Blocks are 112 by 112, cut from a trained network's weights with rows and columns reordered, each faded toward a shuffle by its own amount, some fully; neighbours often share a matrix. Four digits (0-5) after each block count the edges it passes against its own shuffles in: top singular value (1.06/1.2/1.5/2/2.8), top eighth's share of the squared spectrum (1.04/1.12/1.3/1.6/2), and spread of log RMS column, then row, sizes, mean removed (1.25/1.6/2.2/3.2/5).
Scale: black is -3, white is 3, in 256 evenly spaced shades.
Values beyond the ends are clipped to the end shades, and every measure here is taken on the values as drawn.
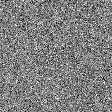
0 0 0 0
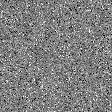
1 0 0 0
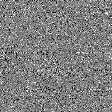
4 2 0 2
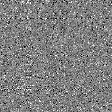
3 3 2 2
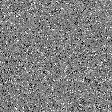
3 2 0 1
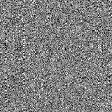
3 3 2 1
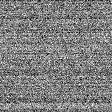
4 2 0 1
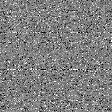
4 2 0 2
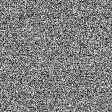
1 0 0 0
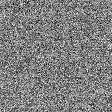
1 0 0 0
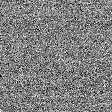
1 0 0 0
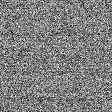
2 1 0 0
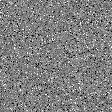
2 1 0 1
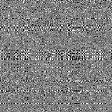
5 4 2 4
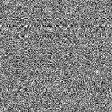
4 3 1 3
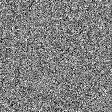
2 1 0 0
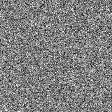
1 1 0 0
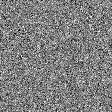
0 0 0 0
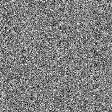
3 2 1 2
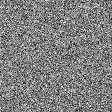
0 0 0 0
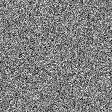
0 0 0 0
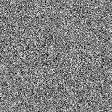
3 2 0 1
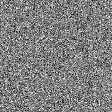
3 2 0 1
